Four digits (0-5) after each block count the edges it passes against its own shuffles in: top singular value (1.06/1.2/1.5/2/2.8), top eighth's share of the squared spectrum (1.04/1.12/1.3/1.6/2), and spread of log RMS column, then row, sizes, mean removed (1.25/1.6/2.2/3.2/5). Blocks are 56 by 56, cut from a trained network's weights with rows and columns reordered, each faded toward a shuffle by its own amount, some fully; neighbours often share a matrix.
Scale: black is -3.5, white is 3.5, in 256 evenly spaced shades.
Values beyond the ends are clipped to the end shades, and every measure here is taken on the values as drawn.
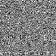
2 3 0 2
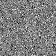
0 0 0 0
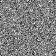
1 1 0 0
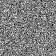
0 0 0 0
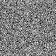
1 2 0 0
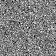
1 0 0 0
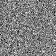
1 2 0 0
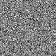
2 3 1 0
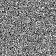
0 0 0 0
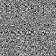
3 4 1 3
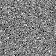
0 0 0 0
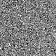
1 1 0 0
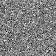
1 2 0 1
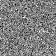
0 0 0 0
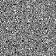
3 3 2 2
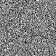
2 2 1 1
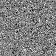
0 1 0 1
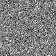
1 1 0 0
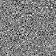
3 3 1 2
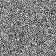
2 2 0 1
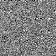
2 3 1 1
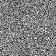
2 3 1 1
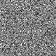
2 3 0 1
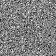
1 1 0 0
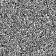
1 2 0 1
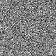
2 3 0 1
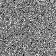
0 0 0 0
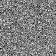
1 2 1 1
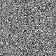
2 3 1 1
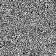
1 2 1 1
